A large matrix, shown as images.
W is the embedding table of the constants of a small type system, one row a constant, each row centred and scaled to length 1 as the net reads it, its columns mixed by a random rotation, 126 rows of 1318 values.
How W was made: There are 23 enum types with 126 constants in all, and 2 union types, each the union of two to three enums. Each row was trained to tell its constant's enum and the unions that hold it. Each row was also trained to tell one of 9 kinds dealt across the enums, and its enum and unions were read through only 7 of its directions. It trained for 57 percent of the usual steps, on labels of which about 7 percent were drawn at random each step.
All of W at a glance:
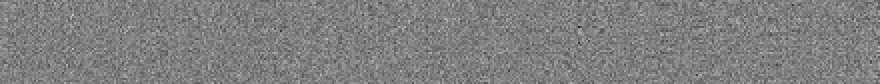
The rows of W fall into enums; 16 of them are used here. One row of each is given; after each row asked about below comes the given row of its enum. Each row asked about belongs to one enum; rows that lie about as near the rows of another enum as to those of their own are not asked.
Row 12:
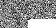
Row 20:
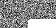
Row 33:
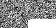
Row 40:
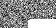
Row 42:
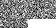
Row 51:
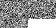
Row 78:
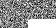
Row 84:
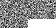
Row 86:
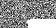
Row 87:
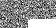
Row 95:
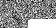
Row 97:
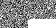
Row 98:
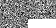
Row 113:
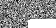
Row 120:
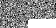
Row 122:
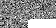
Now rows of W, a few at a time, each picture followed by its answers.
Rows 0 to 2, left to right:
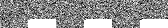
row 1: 84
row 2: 40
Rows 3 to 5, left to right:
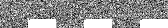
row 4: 98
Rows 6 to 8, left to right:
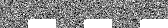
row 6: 87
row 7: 98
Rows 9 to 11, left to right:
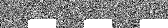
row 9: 40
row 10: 86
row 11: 98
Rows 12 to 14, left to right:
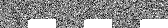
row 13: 122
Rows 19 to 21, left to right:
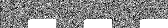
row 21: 40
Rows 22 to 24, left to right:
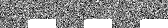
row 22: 42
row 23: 40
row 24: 87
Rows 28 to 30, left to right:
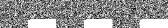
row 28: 98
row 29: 98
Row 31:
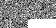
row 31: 113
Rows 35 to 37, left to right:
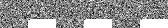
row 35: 51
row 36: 20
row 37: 87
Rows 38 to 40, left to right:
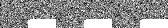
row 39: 40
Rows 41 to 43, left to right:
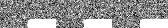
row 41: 113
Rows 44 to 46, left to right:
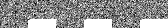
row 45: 78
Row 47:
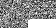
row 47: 78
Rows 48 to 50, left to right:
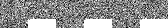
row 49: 84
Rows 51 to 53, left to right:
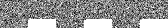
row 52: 98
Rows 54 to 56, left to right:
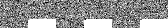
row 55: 42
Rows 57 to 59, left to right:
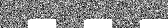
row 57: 113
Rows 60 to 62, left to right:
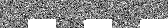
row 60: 87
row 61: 42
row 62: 120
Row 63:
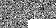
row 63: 122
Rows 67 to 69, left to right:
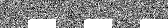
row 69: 78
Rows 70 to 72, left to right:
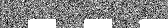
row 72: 42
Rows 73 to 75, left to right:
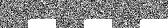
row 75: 12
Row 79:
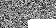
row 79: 40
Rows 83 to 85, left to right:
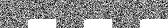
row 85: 84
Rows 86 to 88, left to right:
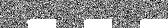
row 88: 120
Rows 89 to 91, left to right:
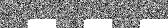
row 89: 113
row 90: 20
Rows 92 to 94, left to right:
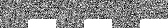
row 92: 78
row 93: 78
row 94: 84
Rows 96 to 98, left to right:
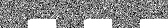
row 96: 113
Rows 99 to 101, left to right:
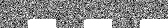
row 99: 42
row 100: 113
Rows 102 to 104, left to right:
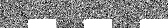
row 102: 84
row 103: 42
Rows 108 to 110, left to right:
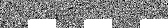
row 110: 87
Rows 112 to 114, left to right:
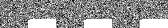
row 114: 12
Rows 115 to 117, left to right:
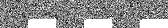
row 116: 87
